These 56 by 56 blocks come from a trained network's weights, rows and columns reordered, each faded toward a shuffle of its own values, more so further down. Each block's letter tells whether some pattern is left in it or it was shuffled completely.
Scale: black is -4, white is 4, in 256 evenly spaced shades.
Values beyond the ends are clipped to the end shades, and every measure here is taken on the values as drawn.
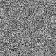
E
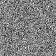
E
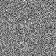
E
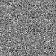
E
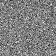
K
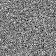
K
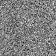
K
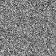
E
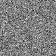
K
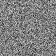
K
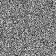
K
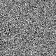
K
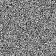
K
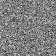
K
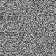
E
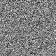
E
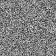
K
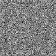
E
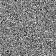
K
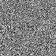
E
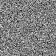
K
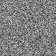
K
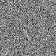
E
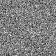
K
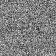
E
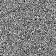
K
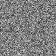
K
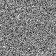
K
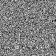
E
